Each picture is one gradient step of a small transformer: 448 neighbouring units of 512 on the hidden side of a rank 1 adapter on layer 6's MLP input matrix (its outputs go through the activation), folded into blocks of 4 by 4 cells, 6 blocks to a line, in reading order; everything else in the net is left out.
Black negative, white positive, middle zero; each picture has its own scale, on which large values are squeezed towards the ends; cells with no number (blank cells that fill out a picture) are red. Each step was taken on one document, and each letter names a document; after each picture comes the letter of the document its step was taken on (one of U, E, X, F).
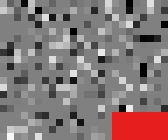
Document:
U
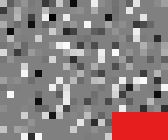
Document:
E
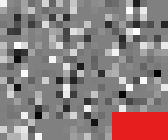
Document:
E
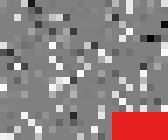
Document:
U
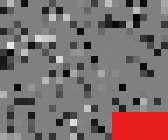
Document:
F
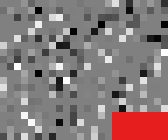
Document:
U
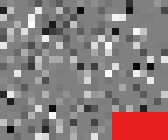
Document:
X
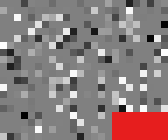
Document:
U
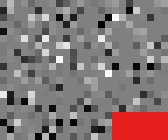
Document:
X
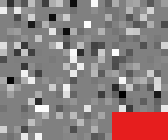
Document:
E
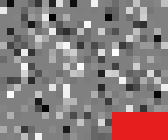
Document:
E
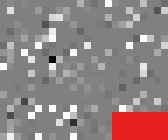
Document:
F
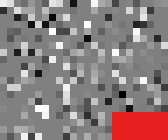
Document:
E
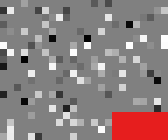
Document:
F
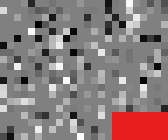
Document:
U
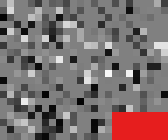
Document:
X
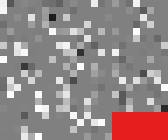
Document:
E
